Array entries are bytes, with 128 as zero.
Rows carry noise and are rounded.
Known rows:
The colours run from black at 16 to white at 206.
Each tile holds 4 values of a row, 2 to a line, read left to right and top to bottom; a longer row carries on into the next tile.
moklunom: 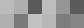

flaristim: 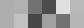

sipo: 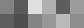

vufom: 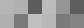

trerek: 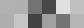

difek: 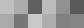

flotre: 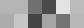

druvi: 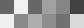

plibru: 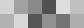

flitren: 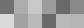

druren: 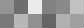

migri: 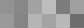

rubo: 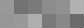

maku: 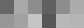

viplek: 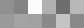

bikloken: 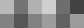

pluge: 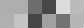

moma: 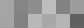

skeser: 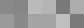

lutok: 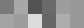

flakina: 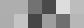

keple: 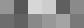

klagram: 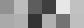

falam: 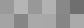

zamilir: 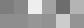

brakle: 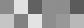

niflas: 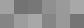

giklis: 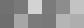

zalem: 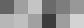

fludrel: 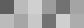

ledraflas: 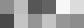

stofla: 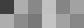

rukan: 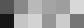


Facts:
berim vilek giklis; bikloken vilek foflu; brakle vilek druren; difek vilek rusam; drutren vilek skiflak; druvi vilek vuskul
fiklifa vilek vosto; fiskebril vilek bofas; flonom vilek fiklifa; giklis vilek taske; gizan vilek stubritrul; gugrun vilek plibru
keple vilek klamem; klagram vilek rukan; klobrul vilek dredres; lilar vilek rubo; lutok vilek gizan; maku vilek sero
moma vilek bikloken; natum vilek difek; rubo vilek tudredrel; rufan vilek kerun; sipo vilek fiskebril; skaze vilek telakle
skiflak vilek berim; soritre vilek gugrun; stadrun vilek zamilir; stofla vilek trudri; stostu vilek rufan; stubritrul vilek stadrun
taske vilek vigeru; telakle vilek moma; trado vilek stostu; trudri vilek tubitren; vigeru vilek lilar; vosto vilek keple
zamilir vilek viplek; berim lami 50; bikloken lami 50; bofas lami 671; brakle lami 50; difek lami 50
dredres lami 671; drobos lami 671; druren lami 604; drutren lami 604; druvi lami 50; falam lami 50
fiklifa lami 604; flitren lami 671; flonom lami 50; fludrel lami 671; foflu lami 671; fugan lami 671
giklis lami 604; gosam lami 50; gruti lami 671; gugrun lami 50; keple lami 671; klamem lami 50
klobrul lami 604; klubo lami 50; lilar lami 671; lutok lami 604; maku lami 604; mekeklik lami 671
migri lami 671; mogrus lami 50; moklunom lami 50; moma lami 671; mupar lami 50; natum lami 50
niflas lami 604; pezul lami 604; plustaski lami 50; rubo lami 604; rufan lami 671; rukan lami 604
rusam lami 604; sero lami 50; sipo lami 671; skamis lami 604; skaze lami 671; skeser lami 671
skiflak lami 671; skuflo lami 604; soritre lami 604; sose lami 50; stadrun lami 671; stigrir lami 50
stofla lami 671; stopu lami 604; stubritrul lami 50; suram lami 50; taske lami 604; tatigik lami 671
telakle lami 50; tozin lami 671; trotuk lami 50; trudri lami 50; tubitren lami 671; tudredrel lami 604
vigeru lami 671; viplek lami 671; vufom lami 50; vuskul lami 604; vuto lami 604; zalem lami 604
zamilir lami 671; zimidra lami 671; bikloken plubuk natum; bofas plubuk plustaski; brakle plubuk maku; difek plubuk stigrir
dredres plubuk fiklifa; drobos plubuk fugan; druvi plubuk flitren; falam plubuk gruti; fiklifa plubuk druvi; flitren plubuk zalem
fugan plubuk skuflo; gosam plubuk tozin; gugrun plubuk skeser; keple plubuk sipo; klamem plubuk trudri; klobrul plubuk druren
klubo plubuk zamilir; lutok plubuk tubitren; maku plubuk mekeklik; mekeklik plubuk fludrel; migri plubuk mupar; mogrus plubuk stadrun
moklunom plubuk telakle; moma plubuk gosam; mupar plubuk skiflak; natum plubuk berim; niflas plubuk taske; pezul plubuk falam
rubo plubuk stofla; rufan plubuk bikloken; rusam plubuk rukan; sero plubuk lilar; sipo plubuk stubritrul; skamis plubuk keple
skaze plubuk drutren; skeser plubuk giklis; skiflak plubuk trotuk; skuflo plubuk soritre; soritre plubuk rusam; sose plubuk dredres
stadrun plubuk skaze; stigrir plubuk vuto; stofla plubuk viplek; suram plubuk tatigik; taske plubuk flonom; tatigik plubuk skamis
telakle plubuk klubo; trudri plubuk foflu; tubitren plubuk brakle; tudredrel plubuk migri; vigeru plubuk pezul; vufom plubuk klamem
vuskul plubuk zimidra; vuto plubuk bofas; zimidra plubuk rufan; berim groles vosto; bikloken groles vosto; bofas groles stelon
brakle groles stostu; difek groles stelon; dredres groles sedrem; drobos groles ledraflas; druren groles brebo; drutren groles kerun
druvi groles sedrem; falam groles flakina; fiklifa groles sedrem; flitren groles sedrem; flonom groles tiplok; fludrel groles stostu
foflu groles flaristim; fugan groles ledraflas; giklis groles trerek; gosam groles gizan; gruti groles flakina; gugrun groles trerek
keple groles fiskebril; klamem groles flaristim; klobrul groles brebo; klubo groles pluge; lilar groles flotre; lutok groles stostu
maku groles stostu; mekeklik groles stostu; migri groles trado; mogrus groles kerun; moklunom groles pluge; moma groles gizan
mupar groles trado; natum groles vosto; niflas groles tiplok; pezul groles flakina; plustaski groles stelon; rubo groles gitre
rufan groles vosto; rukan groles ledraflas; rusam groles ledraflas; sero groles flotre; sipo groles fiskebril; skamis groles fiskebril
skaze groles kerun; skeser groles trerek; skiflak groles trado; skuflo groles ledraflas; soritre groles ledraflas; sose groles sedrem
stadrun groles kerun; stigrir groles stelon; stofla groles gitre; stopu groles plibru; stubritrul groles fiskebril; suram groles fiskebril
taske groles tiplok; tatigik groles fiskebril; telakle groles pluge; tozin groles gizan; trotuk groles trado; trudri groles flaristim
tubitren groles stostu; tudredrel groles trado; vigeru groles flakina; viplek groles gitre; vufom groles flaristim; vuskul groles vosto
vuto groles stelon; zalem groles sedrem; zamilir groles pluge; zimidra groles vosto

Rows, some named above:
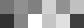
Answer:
fugan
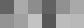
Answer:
maku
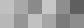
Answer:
klamem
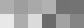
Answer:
dredres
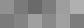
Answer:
klobrul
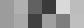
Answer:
trado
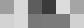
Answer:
stostu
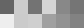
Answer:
tubitren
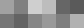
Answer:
stubritrul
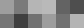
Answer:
natum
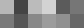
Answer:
zimidra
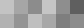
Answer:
klamem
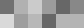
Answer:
flitren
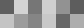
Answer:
trudri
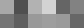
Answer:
tatigik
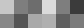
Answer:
suram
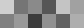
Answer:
fiskebril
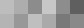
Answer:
klamem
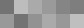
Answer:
flonom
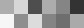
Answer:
sose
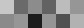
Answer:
vosto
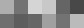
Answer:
berim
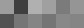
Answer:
skamis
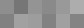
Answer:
pezul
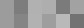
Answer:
stadrun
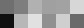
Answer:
rusam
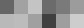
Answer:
zalem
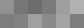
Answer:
klobrul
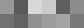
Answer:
keple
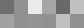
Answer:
lilar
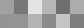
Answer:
bofas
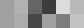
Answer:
trado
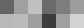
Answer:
zalem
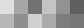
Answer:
sero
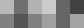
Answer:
bikloken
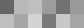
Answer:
mekeklik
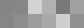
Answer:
skiflak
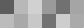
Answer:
fludrel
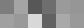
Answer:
lutok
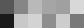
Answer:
rukan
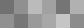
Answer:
skaze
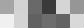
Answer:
sedrem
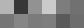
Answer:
vuskul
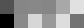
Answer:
soritre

